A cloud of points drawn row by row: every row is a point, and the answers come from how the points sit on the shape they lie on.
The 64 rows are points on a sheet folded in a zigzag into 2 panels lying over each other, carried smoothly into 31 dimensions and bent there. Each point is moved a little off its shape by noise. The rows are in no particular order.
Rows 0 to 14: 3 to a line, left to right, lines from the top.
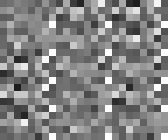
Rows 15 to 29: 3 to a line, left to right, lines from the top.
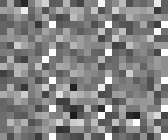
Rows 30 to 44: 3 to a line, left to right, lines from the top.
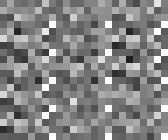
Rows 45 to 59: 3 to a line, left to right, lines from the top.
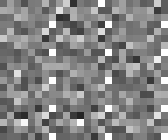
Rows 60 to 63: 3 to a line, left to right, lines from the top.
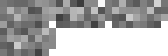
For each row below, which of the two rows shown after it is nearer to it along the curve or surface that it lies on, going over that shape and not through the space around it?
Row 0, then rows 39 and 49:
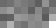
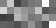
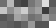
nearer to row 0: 49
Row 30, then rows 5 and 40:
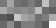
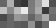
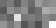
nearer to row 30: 40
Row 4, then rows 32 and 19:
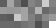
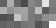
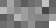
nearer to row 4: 32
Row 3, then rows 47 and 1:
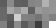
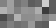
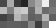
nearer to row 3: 1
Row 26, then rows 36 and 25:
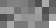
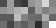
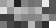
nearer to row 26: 25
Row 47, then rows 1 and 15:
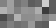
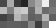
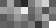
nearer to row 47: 15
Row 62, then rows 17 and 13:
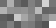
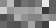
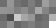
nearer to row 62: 13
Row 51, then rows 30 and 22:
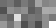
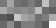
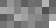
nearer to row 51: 30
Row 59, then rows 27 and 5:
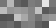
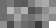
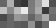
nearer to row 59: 5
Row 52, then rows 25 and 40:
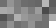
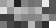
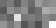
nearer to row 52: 25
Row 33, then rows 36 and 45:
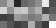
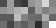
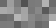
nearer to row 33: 45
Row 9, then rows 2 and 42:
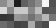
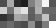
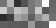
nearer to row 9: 42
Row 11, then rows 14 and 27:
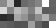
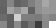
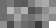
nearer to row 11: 14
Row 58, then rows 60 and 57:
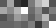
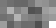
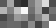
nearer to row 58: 57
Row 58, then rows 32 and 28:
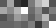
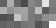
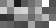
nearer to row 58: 28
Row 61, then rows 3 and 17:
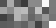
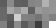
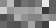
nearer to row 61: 3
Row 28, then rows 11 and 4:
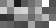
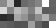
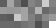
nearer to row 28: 11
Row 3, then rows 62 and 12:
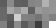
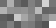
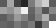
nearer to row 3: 62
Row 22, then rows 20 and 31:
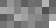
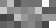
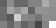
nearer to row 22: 20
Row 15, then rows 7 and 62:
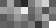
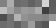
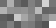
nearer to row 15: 7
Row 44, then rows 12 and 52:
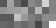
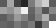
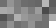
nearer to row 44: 12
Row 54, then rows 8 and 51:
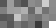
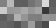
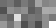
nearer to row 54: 51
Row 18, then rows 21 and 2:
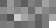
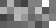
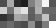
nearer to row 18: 21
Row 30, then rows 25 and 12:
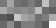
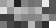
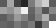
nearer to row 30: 25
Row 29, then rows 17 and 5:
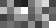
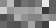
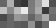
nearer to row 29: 5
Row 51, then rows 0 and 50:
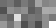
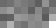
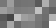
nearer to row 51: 50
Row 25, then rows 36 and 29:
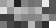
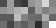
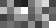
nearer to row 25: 29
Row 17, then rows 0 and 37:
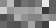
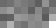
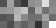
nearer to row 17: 0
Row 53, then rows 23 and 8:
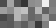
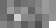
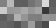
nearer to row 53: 23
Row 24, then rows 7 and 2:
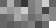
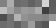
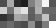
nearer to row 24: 7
